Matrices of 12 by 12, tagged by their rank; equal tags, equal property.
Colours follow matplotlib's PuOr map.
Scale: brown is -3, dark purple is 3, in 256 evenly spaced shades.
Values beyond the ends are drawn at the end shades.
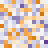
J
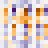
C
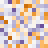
J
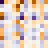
C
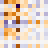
C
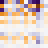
C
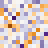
J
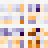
C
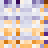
C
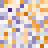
J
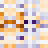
C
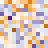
J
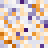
J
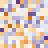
J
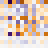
C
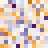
J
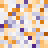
J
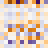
C
